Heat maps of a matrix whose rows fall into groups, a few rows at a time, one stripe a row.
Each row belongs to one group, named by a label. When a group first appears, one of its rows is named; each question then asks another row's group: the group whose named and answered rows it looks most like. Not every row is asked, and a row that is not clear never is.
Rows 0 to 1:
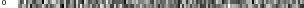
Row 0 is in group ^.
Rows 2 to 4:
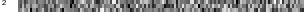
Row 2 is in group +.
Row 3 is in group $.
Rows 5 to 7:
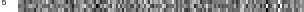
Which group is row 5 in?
+
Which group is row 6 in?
+
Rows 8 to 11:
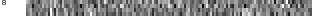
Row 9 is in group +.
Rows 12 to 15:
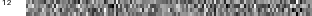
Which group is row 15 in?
$
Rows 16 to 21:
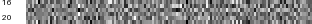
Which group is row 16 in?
^
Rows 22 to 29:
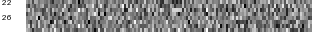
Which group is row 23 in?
+
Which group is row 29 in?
+
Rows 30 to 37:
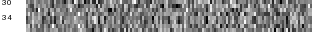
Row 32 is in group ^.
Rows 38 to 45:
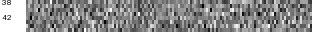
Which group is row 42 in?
$
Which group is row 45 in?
^
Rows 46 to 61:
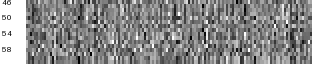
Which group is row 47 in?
+
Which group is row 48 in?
+
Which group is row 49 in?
+
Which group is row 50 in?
$
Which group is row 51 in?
+
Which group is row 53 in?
+
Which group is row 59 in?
^
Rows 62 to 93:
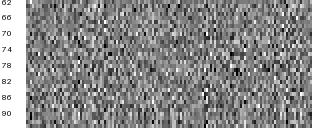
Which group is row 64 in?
^
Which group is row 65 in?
+
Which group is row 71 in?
^
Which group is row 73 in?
+
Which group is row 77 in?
$
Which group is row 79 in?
$
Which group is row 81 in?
+
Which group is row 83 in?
^
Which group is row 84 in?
+
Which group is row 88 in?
^
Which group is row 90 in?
$
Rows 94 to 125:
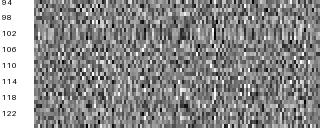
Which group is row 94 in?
+
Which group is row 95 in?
^
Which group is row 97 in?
$
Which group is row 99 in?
^
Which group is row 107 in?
^
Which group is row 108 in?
+
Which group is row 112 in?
^
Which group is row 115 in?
^
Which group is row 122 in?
^
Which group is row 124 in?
^
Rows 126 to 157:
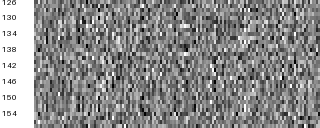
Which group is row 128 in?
^
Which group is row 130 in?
^
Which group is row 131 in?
^
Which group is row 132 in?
$
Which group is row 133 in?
^
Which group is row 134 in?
+
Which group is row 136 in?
^
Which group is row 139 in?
$
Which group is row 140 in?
^
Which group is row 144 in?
+
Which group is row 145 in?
^
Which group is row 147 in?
+
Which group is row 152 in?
^
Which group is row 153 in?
^
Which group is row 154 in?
$
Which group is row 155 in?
+
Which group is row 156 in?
$
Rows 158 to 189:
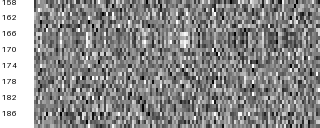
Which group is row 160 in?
$
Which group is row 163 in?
+
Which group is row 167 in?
$
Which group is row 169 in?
$
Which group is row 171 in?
^
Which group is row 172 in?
$
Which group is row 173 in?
^
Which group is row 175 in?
+
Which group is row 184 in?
^
